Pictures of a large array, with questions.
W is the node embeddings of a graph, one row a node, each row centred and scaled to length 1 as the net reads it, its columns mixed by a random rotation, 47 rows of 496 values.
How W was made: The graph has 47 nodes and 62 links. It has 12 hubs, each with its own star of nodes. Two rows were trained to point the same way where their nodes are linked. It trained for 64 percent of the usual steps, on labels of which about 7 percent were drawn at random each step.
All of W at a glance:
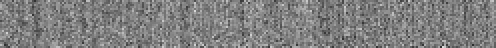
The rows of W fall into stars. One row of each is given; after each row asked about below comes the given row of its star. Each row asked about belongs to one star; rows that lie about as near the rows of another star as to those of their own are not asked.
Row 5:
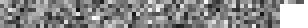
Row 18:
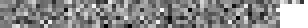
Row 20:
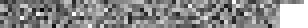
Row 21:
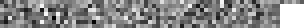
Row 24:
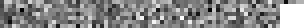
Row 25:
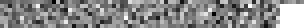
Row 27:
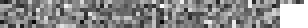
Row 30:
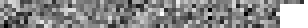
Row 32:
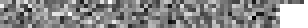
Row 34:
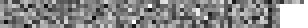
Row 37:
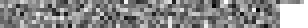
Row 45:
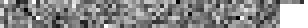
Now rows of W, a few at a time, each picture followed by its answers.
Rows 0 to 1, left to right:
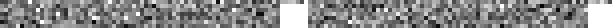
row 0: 27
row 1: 18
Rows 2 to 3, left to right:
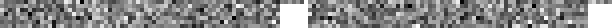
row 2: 20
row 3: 34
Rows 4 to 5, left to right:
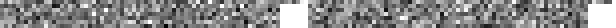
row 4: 25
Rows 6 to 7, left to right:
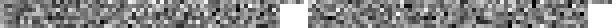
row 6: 25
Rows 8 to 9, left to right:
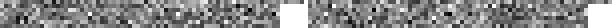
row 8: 30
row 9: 45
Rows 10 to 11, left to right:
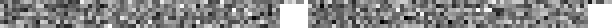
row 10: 34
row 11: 32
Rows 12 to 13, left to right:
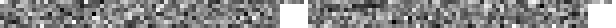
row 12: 5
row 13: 37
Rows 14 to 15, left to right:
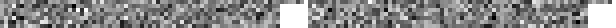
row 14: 18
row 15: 5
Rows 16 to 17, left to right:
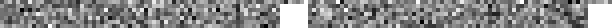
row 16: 24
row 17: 27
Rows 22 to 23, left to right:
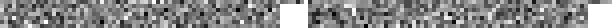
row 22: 25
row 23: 21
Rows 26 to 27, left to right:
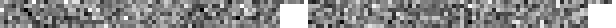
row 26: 45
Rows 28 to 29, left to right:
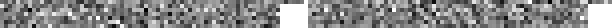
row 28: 24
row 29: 32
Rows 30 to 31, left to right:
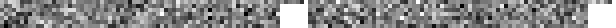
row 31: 27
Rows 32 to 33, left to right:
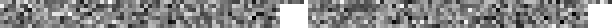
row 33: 37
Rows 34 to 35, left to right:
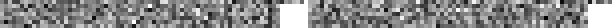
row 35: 32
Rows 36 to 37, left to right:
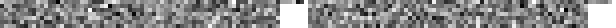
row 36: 5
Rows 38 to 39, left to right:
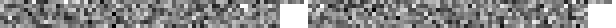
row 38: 45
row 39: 18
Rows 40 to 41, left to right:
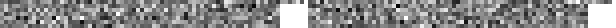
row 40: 18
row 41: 21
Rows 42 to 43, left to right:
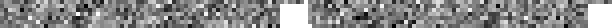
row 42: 5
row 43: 25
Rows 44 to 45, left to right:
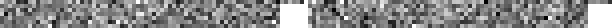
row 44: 20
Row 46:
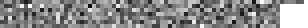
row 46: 21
